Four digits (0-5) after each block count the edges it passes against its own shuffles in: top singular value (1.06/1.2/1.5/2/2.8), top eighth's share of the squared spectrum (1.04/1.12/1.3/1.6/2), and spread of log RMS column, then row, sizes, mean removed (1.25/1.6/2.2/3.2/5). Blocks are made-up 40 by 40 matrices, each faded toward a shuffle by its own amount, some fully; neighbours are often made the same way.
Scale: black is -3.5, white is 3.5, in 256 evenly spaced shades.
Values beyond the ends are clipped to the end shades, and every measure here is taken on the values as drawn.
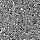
0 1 0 1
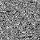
1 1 0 2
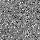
0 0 0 0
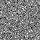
0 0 0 0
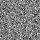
0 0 0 0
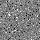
1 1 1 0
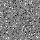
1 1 1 0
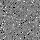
1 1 0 0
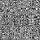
3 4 1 2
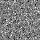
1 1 0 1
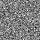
0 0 0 0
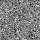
1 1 0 0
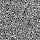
1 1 0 0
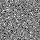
2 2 0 0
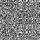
3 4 2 2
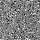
0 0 0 0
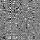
4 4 2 1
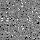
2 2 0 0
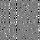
4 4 2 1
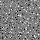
0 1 0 0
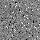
0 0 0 0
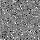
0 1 0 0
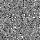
2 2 0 1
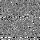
3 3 0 2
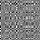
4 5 3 3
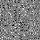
3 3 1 1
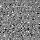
3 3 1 1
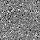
2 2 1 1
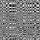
4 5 3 3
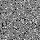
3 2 0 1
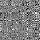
4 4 2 2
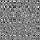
4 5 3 3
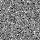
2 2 0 0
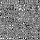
3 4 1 1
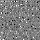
2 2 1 1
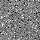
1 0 0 0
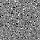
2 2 1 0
